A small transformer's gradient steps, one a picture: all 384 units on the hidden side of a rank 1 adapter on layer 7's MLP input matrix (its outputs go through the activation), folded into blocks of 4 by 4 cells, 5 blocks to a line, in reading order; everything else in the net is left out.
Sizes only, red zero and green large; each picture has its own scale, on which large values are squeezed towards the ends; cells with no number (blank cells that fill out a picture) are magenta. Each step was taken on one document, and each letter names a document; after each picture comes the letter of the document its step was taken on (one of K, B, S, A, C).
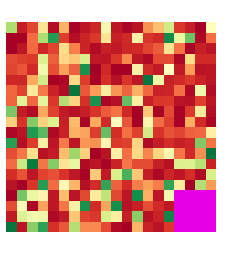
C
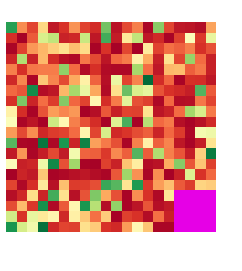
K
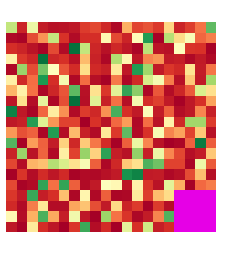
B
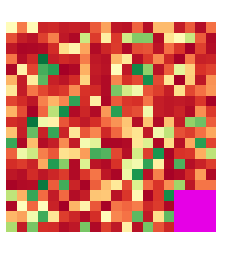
B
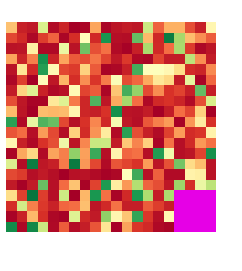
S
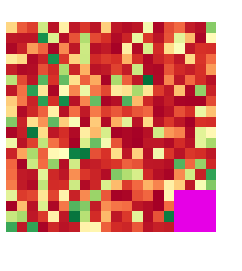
K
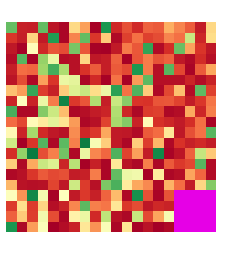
K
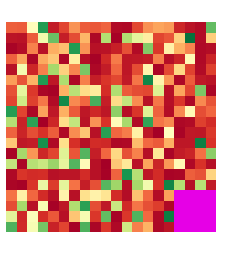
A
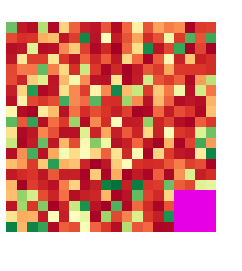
K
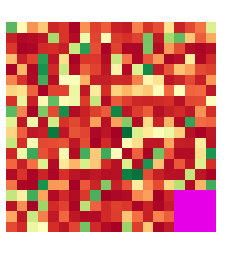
B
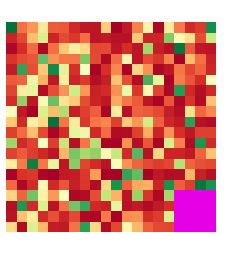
A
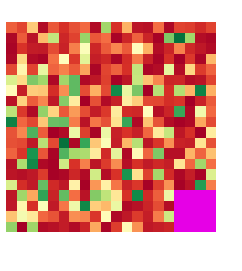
C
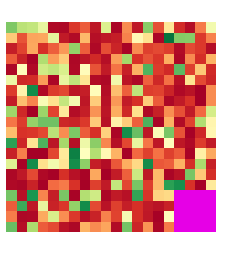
A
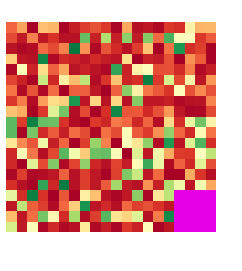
B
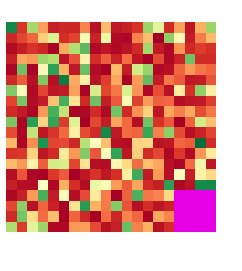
A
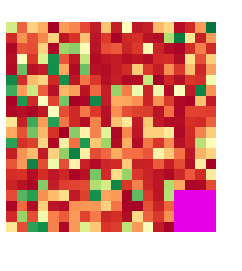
C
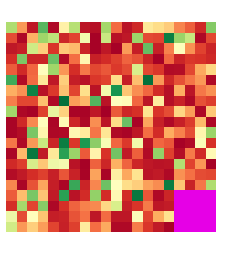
K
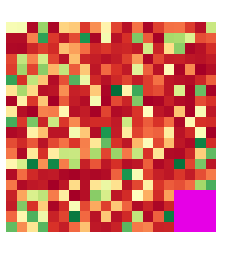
S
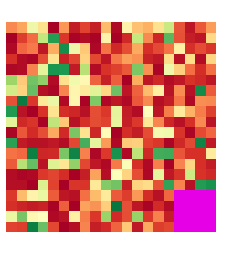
C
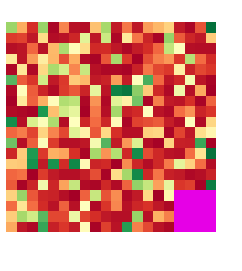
S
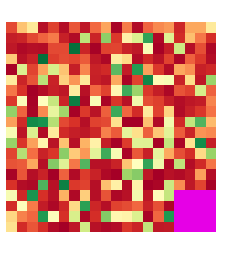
B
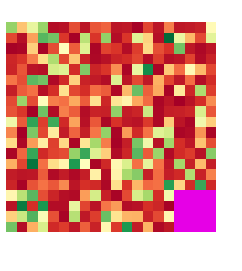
A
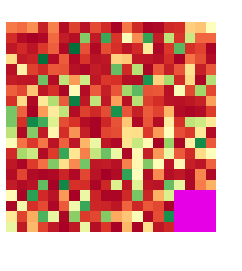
B
